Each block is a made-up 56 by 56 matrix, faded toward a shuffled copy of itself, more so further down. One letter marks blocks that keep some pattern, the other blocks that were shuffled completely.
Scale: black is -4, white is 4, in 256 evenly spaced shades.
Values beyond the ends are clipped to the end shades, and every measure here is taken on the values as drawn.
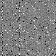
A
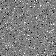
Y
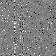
A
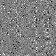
A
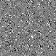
A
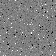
Y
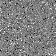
Y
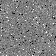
Y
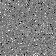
Y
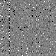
A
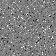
Y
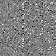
A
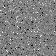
Y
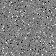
Y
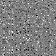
A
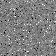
Y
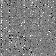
A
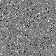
Y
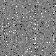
A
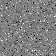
Y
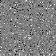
A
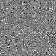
A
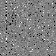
A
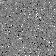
Y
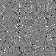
A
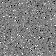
Y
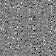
A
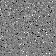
Y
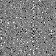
A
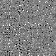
A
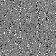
A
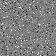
Y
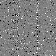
A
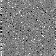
A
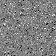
Y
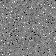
Y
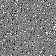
Y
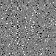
A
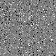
A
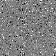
A
